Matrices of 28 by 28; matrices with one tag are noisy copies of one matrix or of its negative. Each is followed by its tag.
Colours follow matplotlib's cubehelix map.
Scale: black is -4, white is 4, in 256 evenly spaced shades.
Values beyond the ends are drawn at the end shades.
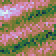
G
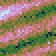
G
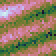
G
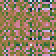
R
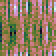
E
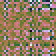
R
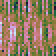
E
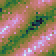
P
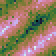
P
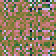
R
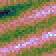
G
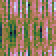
E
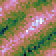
P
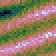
G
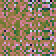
R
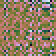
R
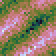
P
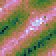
P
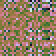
R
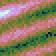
G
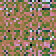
R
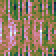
E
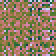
R
